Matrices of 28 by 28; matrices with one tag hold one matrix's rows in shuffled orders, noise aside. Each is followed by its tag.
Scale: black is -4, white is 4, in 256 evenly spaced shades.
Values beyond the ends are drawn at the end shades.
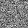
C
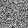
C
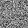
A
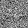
C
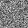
A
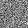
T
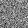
T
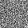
T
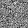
C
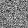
C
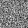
A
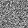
A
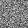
A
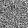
T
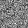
C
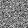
A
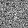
C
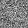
C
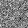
A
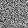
T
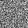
T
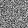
T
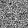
C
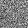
T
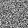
A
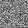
A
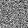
A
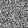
A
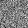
T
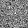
C
